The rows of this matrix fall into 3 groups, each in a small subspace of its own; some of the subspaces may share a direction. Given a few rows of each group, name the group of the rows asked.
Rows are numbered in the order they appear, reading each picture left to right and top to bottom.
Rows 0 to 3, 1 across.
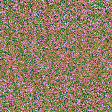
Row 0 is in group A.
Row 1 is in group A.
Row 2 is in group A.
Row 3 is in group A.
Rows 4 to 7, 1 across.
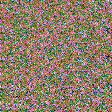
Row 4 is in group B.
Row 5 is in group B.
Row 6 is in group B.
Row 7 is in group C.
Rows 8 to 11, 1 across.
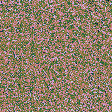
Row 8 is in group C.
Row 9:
A
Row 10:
A
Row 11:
A
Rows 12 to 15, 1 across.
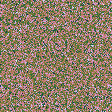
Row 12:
C
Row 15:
A
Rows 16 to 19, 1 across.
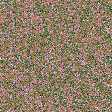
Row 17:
B
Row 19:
A
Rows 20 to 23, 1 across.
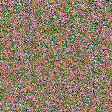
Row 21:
A
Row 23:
C
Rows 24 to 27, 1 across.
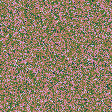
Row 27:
B
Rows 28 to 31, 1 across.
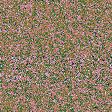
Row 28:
A
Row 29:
B
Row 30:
C
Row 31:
C
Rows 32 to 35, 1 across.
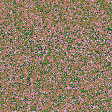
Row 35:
B
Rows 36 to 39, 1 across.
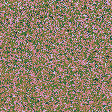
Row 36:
B
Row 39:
A
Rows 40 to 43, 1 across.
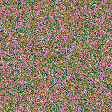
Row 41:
A
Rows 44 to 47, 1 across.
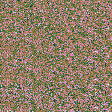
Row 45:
C
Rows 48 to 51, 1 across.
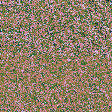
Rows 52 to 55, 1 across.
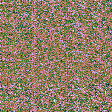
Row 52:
A
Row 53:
A
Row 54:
B
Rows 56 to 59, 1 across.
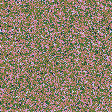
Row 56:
A
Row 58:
B
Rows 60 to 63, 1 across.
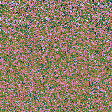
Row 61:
A
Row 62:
A
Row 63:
A
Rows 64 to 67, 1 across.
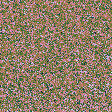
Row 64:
A
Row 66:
B
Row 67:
A
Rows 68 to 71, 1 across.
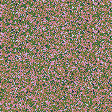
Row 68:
C
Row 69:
C
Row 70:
A
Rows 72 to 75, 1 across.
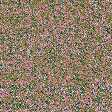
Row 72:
B
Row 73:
B
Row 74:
A
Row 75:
C
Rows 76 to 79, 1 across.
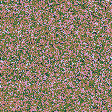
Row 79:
B
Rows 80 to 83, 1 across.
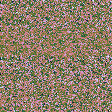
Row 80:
C
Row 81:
B
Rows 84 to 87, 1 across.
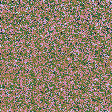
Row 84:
C
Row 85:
B
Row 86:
C
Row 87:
B
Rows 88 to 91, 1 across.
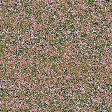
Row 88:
C
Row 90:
A
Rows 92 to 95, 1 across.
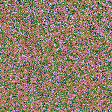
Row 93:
A
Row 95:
A
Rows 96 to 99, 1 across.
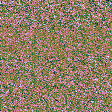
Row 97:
A
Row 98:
C
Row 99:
A
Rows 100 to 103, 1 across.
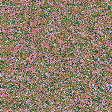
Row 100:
B
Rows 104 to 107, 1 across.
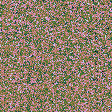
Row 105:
C
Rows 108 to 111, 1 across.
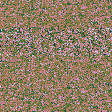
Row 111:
B
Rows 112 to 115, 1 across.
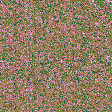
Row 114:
B
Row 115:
A
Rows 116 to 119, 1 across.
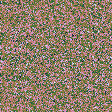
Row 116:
B
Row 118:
C
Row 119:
C
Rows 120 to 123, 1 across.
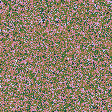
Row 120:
A
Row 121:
A
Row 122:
C
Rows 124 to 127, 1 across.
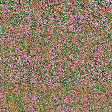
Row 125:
B
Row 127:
A
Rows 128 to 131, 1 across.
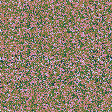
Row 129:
B
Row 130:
C
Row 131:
A
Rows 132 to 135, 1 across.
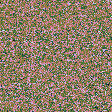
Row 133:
A
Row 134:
B
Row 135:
C
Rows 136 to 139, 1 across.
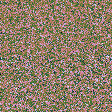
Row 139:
C
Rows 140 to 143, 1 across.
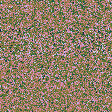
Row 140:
A
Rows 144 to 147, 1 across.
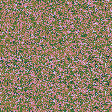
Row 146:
C
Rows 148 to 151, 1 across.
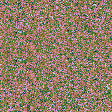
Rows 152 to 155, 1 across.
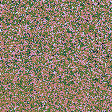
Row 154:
C
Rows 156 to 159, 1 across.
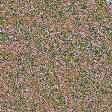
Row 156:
B
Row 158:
B
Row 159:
A
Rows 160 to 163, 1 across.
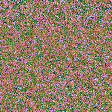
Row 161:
A
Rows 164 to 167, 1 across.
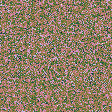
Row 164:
B
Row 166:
A
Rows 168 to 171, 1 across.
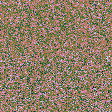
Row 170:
B
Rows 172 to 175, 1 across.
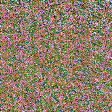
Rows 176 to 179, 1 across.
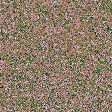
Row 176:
A
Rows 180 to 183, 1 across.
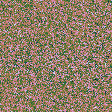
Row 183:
C
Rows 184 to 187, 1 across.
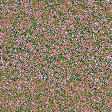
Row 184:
C
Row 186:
A
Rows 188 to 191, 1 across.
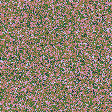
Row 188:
B
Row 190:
C
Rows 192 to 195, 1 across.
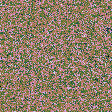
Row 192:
B
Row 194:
C
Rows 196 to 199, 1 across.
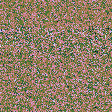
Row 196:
A
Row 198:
A
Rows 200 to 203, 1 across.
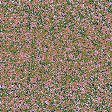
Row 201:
A
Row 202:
B
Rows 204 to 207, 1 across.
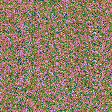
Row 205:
B
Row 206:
B
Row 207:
C
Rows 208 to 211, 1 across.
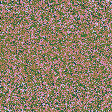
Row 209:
B
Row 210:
A
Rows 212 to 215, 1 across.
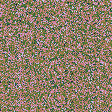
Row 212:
C
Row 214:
A
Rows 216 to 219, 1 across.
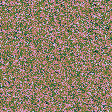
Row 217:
C
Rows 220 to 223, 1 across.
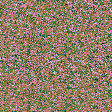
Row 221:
B
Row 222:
C
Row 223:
B
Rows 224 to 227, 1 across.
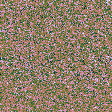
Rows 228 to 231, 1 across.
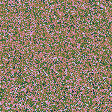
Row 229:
A
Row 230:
A
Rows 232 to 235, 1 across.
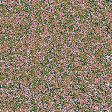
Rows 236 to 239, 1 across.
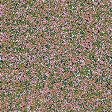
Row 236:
C
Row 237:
C
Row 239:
B
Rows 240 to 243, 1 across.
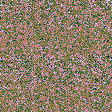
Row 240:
B
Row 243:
B
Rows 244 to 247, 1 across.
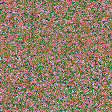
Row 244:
A
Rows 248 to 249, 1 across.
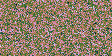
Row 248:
C
